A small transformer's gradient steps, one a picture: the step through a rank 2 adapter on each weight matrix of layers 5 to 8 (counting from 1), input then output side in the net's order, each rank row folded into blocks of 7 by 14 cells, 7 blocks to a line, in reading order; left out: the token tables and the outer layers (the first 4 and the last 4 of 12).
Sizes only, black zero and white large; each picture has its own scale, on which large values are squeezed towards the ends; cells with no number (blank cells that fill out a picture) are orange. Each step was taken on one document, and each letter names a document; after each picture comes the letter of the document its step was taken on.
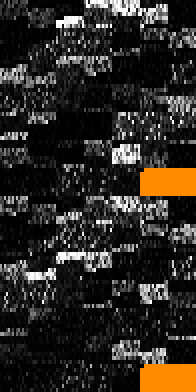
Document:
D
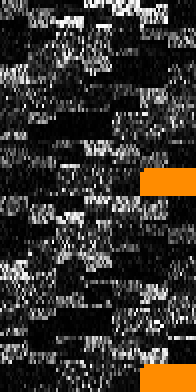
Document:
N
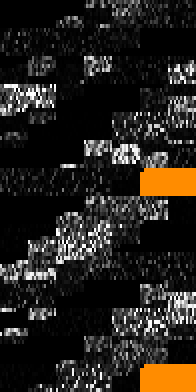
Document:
N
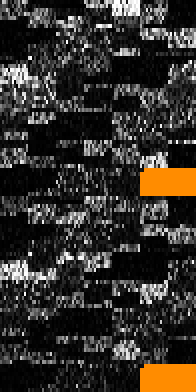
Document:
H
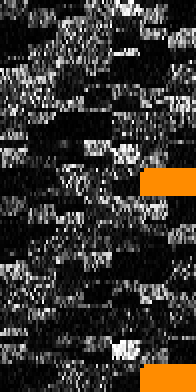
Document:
D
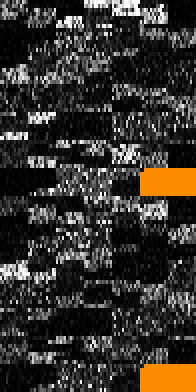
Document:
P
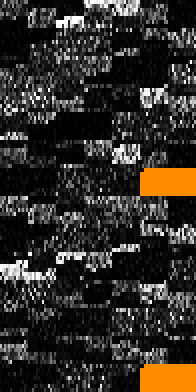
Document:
D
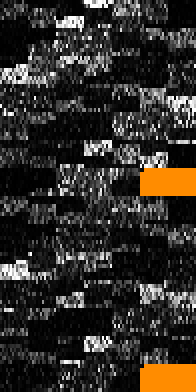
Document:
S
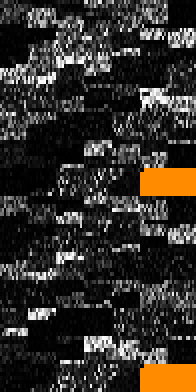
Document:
S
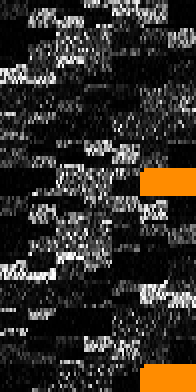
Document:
P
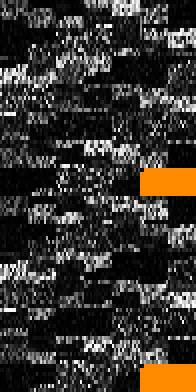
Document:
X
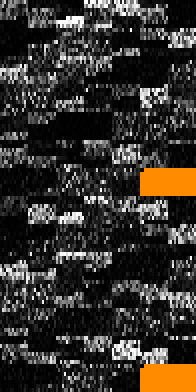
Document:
D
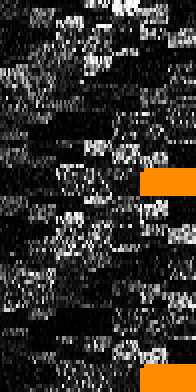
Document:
N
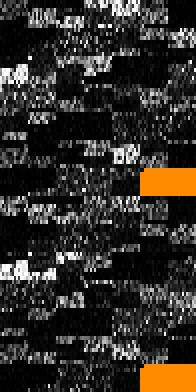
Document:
H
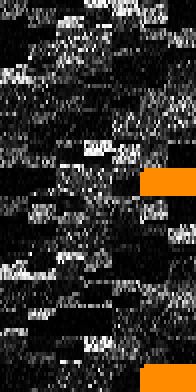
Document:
X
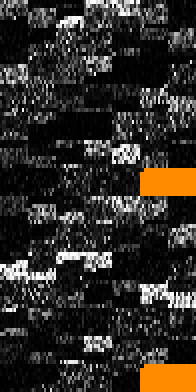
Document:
D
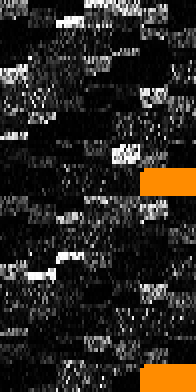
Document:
D
